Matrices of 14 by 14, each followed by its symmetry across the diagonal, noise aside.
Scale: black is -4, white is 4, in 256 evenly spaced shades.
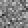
neither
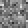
neither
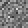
symmetric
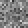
neither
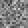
neither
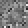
symmetric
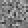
neither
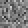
neither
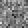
neither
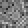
symmetric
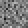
neither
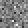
neither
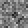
symmetric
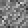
symmetric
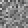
symmetric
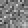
symmetric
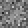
symmetric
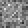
symmetric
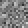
symmetric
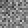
symmetric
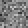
neither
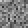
neither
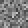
symmetric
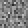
neither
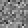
neither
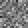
symmetric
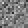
symmetric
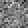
neither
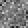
symmetric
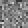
neither
